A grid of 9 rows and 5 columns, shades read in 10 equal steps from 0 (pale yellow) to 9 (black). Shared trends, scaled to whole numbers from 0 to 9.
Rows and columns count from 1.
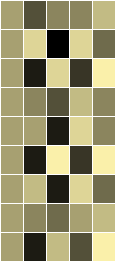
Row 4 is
3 4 6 2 4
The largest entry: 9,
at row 2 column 3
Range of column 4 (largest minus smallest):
6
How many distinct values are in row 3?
5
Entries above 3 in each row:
3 2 2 3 2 2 2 2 2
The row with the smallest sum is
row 8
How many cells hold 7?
2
